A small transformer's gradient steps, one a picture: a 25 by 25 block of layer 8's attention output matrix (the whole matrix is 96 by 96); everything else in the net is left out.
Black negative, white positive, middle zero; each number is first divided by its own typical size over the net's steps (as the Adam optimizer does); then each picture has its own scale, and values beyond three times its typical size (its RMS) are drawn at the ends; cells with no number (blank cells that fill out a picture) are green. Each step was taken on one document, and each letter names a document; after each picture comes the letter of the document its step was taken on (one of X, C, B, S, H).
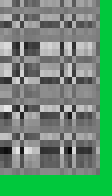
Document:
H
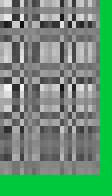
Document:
H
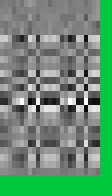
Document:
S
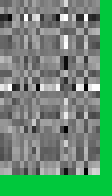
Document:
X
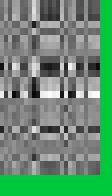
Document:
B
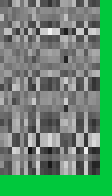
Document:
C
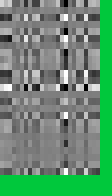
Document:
X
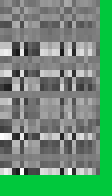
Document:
H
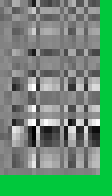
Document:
S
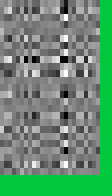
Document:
X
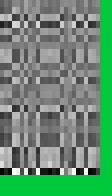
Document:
C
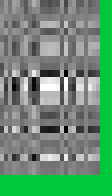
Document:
B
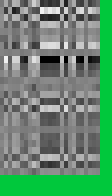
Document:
B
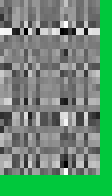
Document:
C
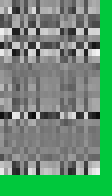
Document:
C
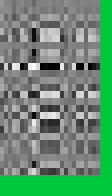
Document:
B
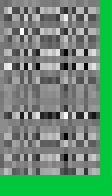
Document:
C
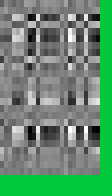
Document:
S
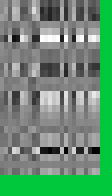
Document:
B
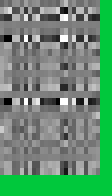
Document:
X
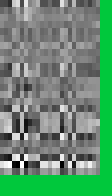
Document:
H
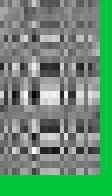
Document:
B
